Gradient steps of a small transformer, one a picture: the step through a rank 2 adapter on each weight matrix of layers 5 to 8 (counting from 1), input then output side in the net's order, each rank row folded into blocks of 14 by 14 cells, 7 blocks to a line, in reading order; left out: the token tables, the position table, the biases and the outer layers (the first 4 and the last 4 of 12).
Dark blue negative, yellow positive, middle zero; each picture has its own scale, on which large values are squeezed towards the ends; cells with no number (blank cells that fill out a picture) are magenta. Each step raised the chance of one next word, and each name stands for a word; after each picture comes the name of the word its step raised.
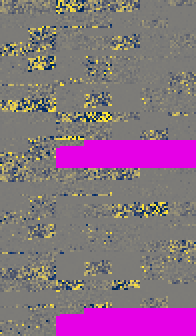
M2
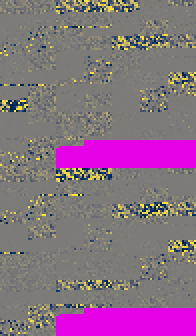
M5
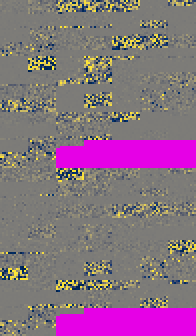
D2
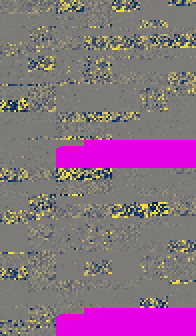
M5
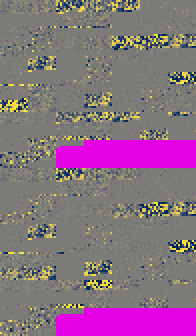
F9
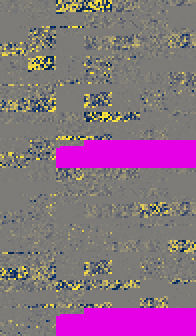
M2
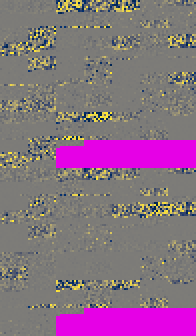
M2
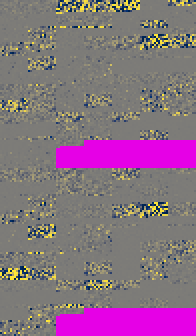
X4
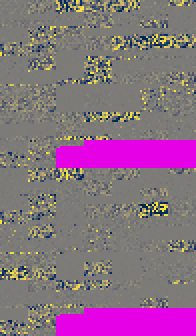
X4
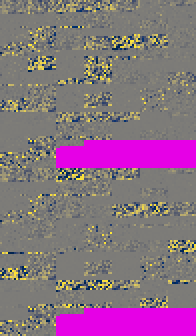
D2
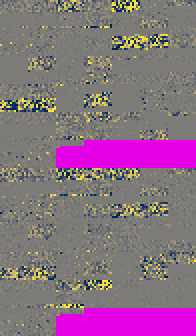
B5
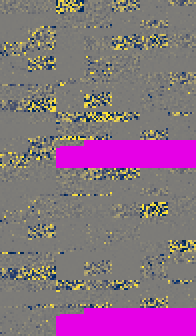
M2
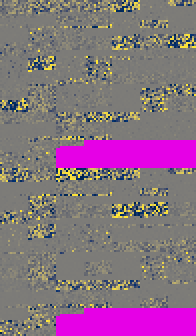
M5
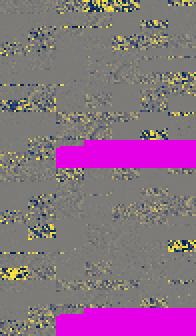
X4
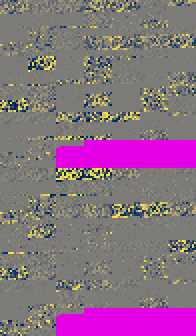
M5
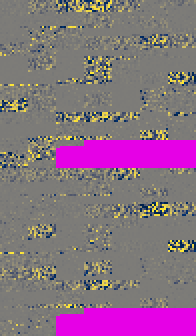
F9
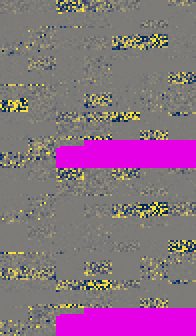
F9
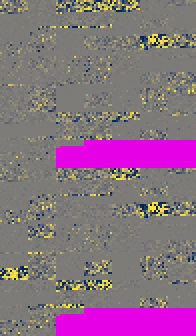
X4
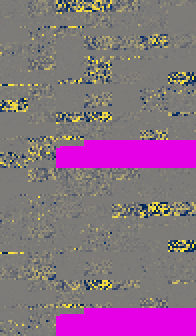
F9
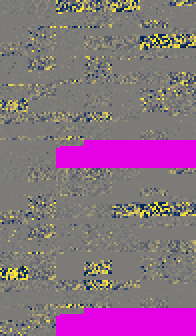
X4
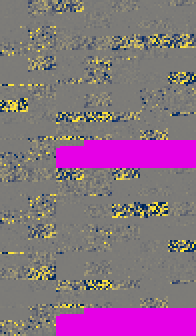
F9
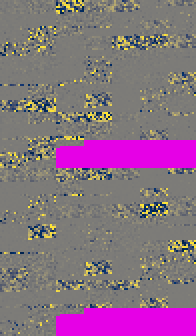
M2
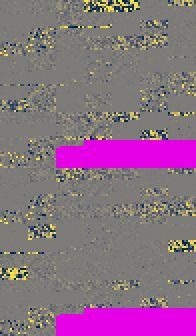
X4
